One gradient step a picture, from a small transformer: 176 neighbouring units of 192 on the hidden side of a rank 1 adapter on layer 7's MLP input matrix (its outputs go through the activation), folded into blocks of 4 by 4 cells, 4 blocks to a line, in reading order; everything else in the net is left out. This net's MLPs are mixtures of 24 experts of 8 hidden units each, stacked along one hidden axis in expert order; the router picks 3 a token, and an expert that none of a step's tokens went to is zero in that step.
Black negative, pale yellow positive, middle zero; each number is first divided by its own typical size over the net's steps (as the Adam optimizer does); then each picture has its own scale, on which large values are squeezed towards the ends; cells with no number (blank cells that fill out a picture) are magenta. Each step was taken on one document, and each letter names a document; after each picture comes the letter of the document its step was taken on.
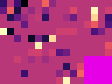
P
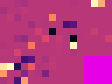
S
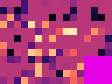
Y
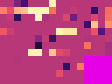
P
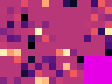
Y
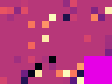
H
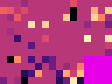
H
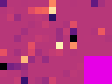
S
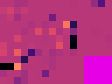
S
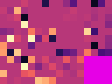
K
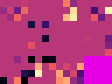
H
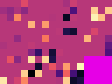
H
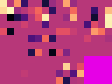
P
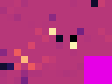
S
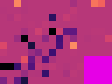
S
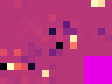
S
